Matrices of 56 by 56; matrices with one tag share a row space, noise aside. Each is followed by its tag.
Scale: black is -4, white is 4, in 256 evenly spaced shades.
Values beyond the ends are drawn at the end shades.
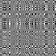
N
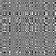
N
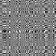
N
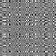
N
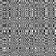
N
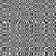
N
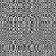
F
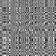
N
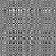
F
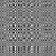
F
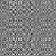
F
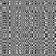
N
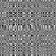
F
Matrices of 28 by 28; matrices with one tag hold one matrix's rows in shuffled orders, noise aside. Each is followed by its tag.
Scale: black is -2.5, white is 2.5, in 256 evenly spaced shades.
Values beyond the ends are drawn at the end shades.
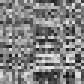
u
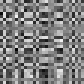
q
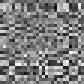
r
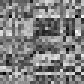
u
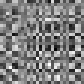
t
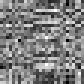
u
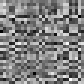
r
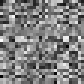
r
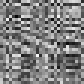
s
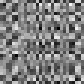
t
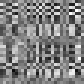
t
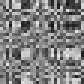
s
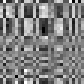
q
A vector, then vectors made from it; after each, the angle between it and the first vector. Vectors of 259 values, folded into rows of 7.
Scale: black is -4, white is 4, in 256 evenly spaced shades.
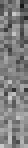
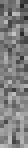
nearly parallel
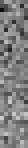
partly aligned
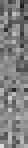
nearly parallel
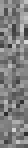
partly opposed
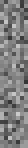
partly aligned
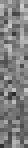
nearly opposite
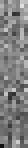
nearly opposite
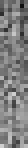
nearly parallel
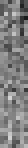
nearly parallel
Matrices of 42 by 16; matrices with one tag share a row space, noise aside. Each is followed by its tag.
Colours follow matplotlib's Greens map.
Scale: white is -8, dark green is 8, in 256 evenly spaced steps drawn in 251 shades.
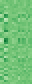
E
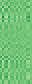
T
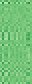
T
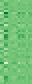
E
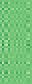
T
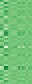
E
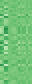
E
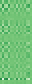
T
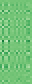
T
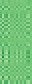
T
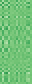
T
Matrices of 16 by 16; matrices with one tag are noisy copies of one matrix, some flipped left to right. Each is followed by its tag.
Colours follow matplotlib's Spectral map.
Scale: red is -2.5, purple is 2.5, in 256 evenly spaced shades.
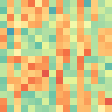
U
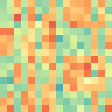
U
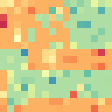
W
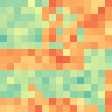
W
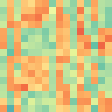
U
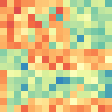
W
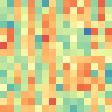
U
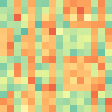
U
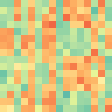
U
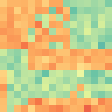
W
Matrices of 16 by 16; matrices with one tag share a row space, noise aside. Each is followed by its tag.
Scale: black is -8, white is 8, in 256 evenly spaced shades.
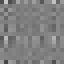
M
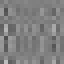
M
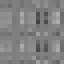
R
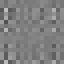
M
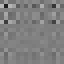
M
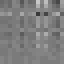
R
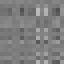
R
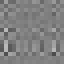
M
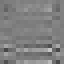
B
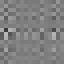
M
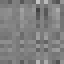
R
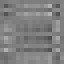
B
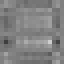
B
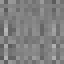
M
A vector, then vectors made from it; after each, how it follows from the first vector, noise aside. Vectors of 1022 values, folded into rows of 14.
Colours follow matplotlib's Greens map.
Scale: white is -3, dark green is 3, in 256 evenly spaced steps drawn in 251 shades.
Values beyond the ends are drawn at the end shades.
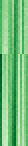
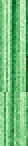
reversed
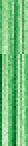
copied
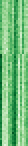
copied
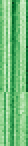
reversed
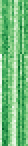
negated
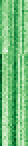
copied
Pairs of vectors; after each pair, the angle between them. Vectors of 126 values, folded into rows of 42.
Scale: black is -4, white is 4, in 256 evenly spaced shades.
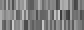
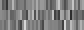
partly opposed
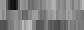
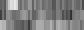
nearly opposite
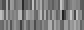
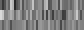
partly aligned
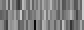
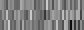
orthogonal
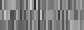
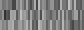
nearly opposite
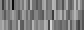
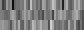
nearly parallel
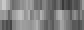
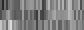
partly opposed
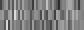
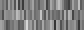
partly opposed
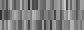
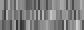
orthogonal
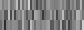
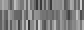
partly aligned
